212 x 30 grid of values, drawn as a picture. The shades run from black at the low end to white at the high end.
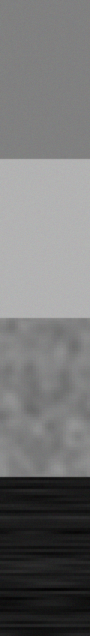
The table splits into 4 rows of 1 panel. Panel 1,1: middling, flat. Panel 2,1: high, flat. Panel 3,1: middling, blotchy, faint in contrast. Panel 4,1: very low, streaked across, faint in contrast.
